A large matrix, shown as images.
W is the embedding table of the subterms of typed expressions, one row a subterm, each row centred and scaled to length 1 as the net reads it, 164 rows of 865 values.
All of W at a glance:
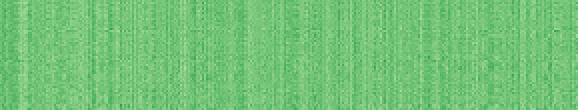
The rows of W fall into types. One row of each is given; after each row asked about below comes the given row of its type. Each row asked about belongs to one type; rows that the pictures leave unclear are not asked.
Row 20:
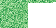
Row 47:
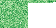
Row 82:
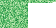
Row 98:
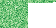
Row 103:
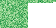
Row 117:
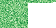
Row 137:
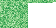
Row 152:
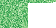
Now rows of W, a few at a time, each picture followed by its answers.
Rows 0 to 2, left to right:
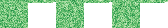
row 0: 117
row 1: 47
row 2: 82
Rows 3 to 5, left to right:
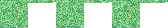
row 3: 47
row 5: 47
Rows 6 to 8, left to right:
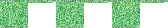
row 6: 103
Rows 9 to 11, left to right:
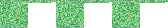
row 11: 137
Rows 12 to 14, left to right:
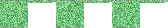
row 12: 117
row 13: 47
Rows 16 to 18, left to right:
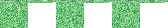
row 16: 47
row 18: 137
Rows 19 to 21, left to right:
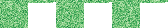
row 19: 47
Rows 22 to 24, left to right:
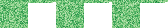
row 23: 103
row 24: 152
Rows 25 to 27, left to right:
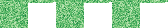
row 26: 117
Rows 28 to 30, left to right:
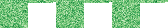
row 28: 152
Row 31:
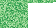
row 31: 137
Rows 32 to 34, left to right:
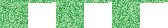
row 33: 82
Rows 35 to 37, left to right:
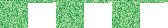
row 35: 152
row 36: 82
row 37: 137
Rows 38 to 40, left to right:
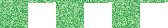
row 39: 152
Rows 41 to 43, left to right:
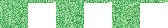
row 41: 103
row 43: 152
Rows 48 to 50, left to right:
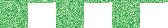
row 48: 47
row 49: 98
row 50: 117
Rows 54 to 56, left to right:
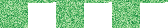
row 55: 82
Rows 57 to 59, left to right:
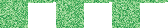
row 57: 98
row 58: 103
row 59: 117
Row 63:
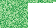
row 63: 103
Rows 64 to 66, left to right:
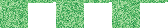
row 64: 20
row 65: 137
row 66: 103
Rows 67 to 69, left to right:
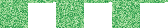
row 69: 137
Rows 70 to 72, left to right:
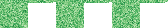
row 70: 152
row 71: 152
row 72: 152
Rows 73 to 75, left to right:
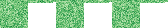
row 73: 103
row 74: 47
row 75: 20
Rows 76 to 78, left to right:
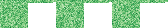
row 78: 103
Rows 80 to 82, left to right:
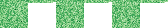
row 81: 82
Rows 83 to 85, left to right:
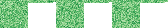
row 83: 47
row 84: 20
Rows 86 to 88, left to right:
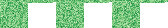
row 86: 137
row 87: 117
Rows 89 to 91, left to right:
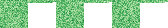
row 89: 137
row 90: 117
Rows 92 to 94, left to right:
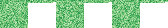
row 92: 117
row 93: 137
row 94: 103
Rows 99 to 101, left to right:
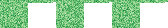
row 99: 117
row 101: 117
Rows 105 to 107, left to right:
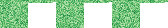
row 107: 137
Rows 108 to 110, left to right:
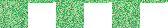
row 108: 103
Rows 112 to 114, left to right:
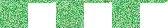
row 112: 20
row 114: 20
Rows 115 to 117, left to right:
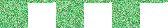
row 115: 117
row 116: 47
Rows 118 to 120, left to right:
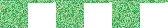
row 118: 47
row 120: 137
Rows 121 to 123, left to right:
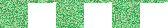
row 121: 47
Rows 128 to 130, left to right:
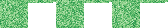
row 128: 103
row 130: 103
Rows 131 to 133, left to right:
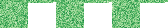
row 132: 117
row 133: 20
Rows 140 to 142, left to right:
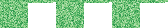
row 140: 117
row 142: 152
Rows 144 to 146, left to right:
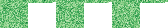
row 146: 152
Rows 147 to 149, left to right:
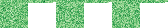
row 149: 152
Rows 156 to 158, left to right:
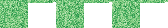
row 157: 103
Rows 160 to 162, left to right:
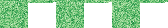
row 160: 47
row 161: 82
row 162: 20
